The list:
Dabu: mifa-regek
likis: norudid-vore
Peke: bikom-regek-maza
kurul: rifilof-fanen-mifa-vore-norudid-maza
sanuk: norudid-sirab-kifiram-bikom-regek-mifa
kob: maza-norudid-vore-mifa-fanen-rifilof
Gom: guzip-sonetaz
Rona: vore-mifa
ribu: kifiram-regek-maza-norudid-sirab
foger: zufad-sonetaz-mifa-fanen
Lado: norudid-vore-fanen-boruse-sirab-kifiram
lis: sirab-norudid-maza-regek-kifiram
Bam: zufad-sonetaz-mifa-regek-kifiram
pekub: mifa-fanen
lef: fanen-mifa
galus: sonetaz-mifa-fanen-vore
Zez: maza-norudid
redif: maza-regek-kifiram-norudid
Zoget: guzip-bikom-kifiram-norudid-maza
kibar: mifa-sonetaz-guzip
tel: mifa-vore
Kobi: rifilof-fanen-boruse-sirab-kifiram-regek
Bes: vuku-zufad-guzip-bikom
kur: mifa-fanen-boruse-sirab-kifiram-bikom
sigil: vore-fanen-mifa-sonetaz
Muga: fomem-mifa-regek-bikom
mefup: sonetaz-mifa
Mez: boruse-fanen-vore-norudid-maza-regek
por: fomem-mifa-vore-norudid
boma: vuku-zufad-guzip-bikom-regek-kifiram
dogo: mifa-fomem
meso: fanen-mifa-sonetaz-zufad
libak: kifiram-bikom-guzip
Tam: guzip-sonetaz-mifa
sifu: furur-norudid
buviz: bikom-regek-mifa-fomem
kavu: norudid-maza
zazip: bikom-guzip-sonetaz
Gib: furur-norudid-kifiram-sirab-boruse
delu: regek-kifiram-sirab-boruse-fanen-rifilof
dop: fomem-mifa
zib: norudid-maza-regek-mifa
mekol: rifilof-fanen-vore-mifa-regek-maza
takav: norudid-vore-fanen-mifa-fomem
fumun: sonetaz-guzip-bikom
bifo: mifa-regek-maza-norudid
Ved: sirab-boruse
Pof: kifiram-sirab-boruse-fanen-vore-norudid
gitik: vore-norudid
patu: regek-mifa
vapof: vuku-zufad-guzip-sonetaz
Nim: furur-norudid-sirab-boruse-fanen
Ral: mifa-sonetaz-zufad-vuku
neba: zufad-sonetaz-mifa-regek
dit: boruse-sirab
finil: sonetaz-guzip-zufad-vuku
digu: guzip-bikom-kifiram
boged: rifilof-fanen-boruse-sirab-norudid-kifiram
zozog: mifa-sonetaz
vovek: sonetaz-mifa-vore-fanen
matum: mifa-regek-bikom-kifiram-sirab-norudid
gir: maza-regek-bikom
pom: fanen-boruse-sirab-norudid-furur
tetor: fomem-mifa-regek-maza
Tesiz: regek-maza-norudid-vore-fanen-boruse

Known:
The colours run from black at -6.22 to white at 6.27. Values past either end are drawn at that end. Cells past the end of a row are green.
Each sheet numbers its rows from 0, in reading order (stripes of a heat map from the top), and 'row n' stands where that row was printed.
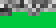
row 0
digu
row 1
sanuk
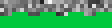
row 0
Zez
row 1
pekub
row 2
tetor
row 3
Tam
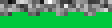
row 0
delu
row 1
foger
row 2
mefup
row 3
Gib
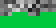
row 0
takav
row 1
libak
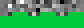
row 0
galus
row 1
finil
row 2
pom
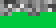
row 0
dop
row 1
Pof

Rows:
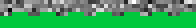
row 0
Ral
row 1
boged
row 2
Zoget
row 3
dogo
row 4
vovek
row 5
zazip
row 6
Nim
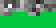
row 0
Rona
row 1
Gom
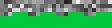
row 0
buviz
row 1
bifo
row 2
kob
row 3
gir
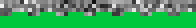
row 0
Bam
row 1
kurul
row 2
kibar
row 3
fumun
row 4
lis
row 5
zib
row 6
gitik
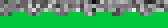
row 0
sifu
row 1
patu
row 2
por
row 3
meso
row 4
redif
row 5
Ved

